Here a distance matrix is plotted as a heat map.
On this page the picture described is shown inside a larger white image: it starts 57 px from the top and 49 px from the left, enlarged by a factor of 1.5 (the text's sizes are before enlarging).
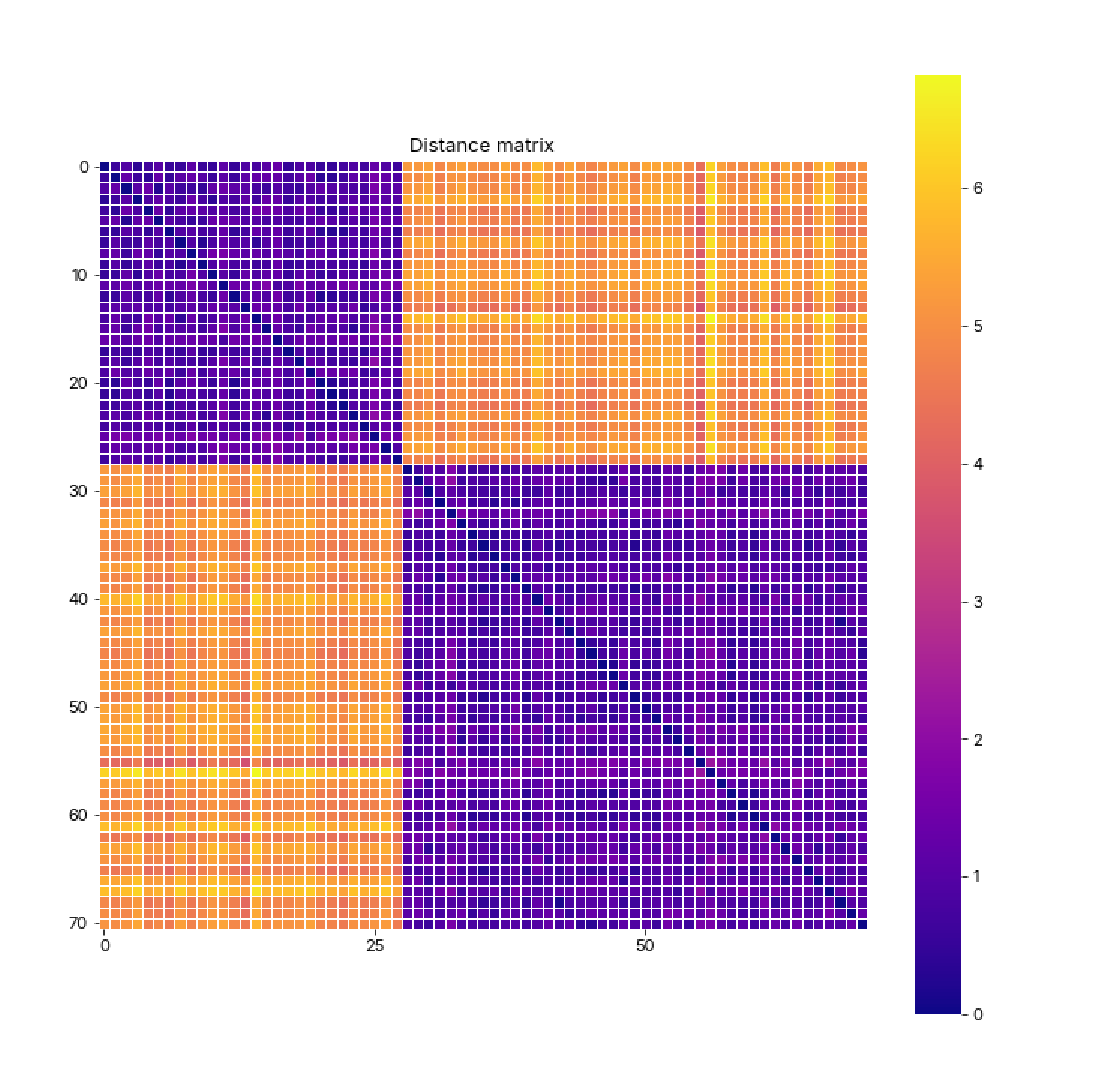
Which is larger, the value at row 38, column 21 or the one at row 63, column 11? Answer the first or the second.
the second
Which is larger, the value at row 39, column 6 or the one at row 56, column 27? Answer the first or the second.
the second
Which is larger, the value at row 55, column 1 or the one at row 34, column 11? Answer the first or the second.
the second
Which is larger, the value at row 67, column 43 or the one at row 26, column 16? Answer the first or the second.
the second
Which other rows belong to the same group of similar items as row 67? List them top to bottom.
28, 29, 30, 31, 32, 33, 34, 35, 36, 37, 38, 39, 40, 41, 42, 43, 44, 45, 46, 47, 48, 49, 50, 51, 52, 53, 54, 55, 56, 57, 58, 59, 60, 61, 62, 63, 64, 65, 66, 68, 69, 70
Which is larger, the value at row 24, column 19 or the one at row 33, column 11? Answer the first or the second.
the second
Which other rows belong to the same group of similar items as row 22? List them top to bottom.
0, 1, 2, 3, 4, 5, 6, 7, 8, 9, 10, 11, 12, 13, 14, 15, 16, 17, 18, 19, 20, 21, 23, 24, 25, 26, 27
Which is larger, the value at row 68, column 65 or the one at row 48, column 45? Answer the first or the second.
the second
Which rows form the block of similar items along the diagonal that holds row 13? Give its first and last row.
0 to 27
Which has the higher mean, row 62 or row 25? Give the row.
25
